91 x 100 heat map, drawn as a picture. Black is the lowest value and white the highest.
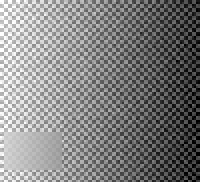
The field is checkered. Values rise toward the left. An odd patch, calmer than its surroundings, sits in the bottom left. Overall the values sit about 50% of the way up the scale. No lone cell stands out from its neighbours.
